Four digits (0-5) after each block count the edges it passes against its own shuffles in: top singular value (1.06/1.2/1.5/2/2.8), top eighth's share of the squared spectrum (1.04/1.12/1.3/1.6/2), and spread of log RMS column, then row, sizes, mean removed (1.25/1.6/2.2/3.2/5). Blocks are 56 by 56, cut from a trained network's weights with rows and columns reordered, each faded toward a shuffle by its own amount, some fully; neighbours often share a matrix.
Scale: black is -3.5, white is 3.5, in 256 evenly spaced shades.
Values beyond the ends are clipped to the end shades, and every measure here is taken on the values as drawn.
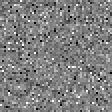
0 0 0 0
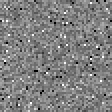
0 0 0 0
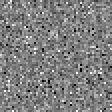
0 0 0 0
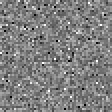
0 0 0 0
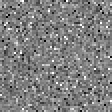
0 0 0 0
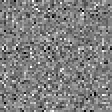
3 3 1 2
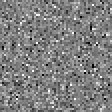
0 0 0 0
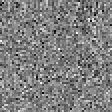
3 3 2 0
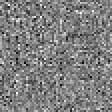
3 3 1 1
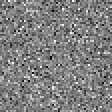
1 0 0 0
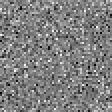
0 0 0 0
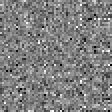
3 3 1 2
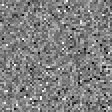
1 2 0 1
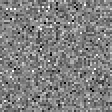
1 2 0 0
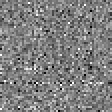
3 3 1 2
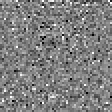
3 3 1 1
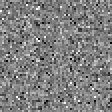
1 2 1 1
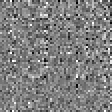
4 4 3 2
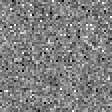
1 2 0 0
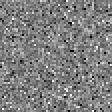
1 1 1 0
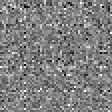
3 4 2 2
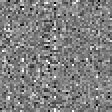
3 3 2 1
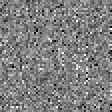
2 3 2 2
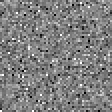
2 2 0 0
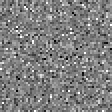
2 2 0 0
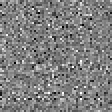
3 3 1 2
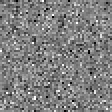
1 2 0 0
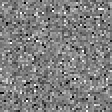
1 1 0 0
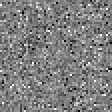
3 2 1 0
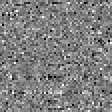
3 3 0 2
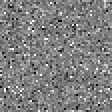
1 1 0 0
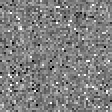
0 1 0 0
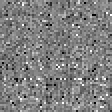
2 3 1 2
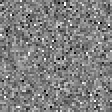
1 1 0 0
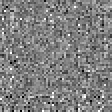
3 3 1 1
